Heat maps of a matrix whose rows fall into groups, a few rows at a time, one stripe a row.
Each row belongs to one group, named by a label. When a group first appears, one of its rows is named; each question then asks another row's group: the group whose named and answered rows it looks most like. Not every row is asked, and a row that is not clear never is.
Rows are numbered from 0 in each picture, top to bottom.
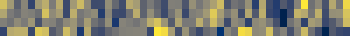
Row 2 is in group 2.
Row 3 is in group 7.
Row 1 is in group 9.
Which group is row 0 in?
9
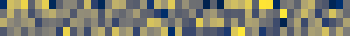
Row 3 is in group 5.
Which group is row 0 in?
7
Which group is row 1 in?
9
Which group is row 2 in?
2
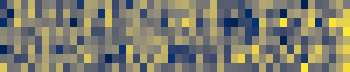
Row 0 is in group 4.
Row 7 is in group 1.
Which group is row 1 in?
2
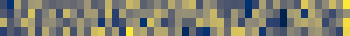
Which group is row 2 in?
2
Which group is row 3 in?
5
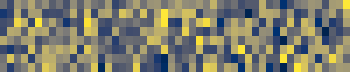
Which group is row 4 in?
2
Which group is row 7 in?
9
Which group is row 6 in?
9
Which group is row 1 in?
4
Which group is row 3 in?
7
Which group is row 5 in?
5
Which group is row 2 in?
7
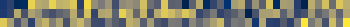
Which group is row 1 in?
4
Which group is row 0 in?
5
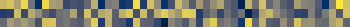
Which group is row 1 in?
4
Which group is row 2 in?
9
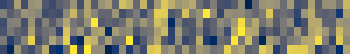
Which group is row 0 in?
4
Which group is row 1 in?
7
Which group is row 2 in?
5
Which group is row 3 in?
5
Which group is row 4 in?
5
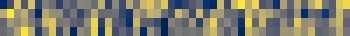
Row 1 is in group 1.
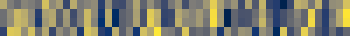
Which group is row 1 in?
2
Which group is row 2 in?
2
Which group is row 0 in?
9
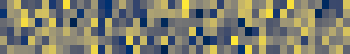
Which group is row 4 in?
5
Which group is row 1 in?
7
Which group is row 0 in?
7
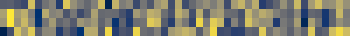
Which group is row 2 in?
2
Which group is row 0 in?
5
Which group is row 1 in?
1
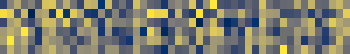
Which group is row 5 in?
9
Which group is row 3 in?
2
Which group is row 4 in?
1
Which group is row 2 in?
9
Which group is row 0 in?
9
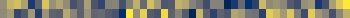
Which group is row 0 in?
1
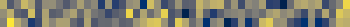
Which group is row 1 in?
5
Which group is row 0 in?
2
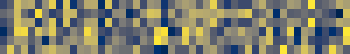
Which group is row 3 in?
7
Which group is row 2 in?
2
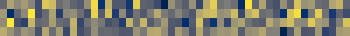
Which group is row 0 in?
9
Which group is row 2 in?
5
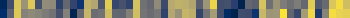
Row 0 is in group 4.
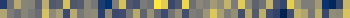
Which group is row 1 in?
9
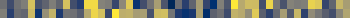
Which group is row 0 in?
5
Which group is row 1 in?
5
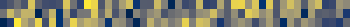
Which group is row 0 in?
5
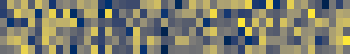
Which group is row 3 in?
9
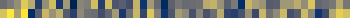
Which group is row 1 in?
1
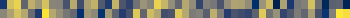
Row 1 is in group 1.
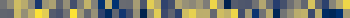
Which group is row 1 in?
7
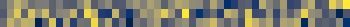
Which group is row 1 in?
7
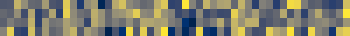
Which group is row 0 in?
7
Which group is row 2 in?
5
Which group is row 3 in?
5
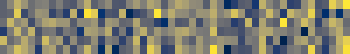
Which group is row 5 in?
2
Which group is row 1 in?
7
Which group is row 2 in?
9
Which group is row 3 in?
4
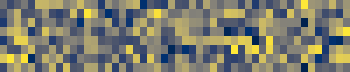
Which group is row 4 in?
7
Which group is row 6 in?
1
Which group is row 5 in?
5
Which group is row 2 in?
4
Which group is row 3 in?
1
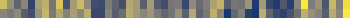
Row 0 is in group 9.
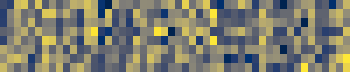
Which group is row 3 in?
7
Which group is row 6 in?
1
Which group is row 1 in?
9
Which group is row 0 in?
7
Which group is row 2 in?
4
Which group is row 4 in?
9
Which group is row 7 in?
9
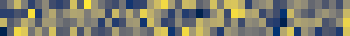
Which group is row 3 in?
7
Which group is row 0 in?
7
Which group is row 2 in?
2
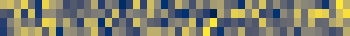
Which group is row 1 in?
5
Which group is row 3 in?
7
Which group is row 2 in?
9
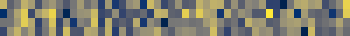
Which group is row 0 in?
2
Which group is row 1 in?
7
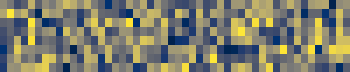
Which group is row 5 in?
4
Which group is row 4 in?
5
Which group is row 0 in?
5
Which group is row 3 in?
5
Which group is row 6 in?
9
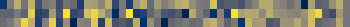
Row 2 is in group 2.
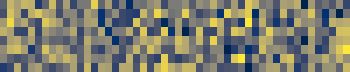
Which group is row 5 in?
1
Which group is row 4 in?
4
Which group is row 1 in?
7
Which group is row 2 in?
9
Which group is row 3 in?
5
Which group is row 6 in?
5
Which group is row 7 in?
4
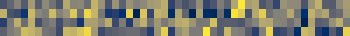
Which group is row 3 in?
7
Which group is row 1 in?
5
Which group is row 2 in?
4
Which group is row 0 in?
5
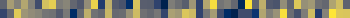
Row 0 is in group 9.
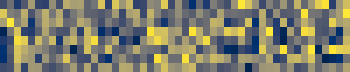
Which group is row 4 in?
7
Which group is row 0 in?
5
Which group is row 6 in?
7
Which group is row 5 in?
4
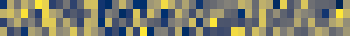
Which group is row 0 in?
7
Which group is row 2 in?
9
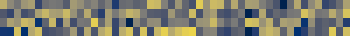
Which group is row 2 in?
2
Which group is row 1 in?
9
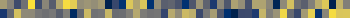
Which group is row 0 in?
5
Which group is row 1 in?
4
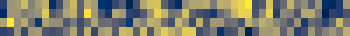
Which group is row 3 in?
4
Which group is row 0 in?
7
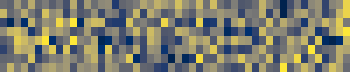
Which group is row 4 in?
7
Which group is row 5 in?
2
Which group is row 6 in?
5
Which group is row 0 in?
4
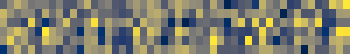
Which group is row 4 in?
9
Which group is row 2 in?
5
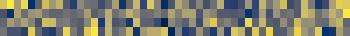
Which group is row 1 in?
4
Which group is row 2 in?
9
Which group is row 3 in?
5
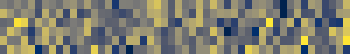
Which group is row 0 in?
2
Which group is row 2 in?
7
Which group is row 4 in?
1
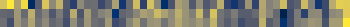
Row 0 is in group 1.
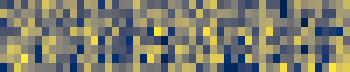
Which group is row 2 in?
4
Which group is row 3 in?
7
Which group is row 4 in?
9
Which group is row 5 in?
1
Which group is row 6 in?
2
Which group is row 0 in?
9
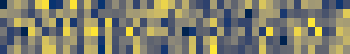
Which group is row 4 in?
9
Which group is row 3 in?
5
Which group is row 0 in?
7
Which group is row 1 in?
1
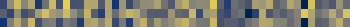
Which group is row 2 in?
4
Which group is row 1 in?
9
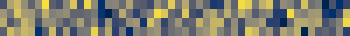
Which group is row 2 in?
2
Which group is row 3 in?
2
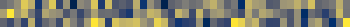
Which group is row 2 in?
5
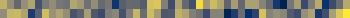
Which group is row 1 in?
1
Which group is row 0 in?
2
